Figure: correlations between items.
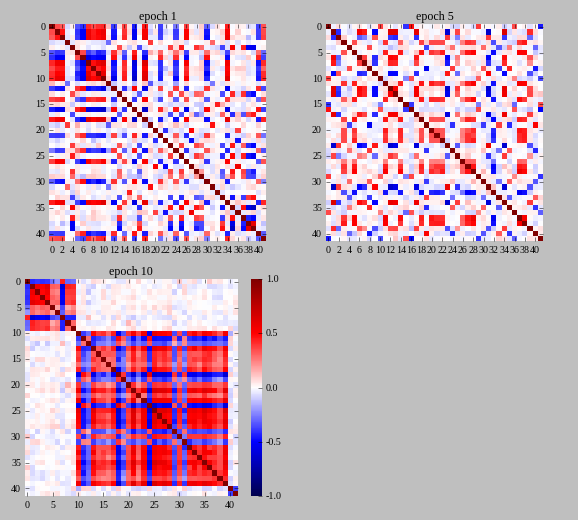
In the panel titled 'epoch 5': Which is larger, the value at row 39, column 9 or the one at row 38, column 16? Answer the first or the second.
the second
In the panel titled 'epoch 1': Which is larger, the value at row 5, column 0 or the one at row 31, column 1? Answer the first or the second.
the second
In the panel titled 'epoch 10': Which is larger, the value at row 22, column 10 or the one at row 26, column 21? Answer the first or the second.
the second
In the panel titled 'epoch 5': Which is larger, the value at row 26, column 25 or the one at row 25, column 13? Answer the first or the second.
the second
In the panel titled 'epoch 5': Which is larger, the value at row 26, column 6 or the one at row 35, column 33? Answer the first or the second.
the first
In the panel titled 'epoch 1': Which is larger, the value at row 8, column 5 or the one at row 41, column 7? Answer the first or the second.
the second
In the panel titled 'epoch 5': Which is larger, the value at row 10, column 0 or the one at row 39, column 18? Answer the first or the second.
the first
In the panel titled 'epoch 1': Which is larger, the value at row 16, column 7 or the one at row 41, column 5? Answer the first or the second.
the second
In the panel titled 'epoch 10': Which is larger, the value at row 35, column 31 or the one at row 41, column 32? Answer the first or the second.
the second
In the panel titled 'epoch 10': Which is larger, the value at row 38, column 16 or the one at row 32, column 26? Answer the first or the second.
the second
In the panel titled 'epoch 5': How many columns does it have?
42
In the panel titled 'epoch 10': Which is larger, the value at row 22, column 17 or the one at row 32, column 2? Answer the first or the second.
the first
